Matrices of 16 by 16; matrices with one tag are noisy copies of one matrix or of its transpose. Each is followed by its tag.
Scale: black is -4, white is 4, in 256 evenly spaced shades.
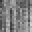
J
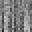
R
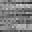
R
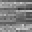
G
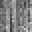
J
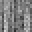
R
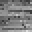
J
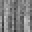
R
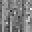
G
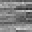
G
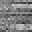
R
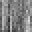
G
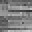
J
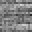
R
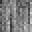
J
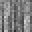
R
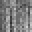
J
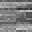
G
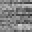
R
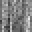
G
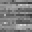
R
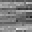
G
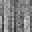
R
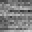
J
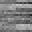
R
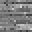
R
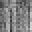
J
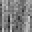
G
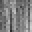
J
